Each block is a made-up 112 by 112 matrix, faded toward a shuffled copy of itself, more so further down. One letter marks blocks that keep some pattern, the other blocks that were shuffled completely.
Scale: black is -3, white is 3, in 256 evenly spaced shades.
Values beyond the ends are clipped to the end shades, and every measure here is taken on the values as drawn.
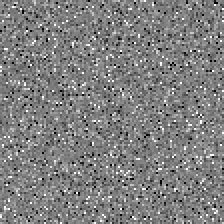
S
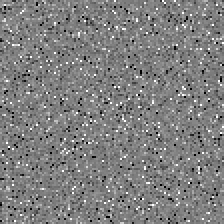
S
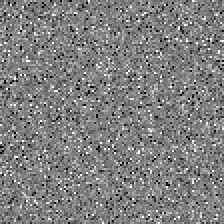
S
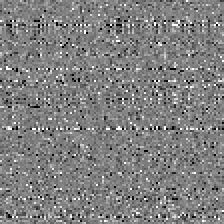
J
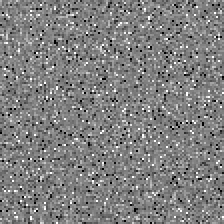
S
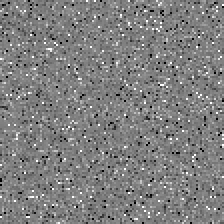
S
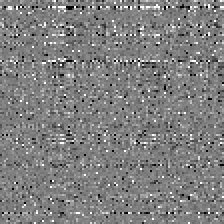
J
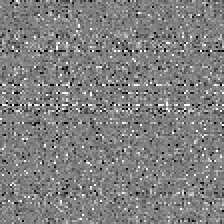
J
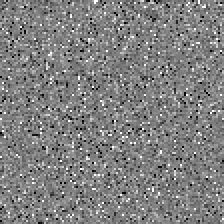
S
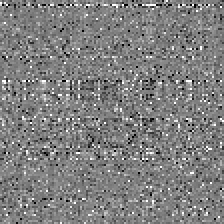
J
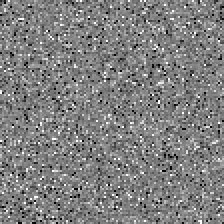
S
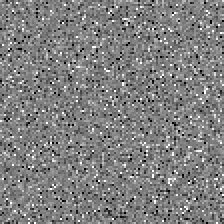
S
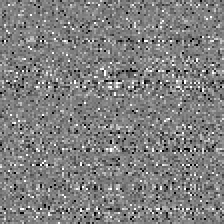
J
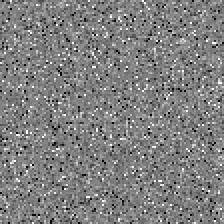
S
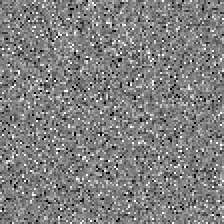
S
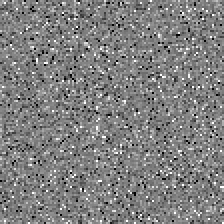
S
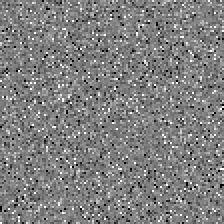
S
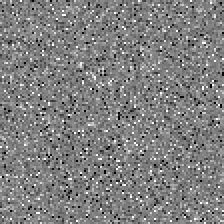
S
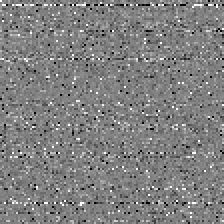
J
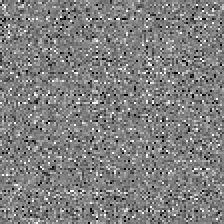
J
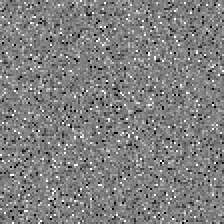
S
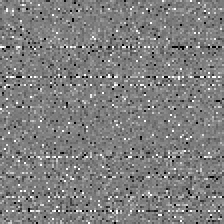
J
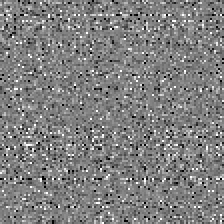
J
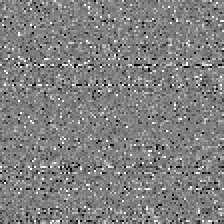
J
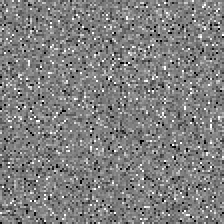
S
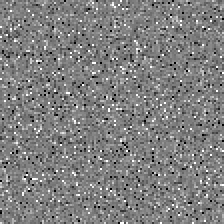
S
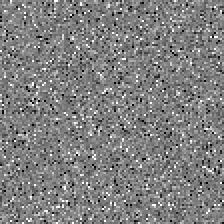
S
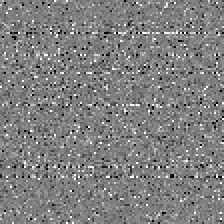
J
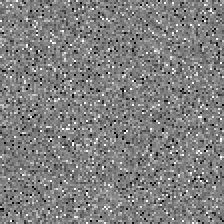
S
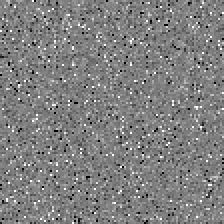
S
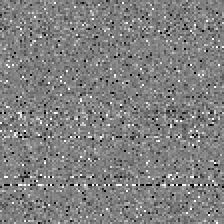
J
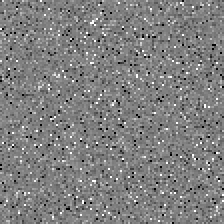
S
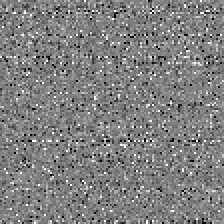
J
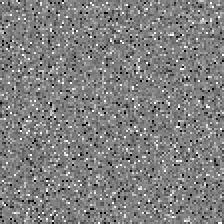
S
